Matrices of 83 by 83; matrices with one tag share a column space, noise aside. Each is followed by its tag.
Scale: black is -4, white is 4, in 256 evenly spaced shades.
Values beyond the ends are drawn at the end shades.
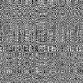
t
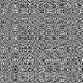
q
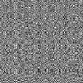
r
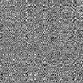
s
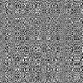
q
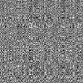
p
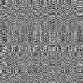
t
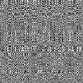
t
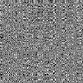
s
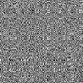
q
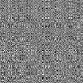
p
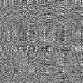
t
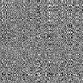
s
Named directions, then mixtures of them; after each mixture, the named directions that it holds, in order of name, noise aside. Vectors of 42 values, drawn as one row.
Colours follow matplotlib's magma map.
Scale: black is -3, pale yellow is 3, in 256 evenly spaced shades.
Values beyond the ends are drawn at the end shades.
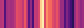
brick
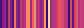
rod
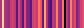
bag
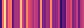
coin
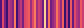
bag, rod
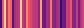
coin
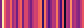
bag, coin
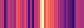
brick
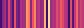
rod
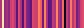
bag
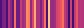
rod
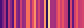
rod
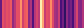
brick, coin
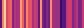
coin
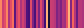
rod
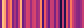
bag, coin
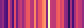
brick, rod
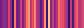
rod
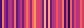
bag, rod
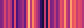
brick, rod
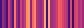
rod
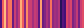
coin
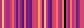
bag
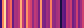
coin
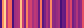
coin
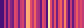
bag, rod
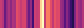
brick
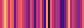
coin, rod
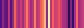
brick, rod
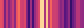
brick, rod
